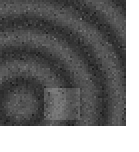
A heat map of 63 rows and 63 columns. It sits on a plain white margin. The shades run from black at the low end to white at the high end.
On average the colour sits 30% of the way up the scale. Rings spread out from the bottom left. No row or column stands out. There is no overall slope. An odd patch, higher than its surroundings, sits in the bottom middle. The histogram is bell-shaped. The ninth with the highest average is the bottom middle. The halves do not mirror each other.
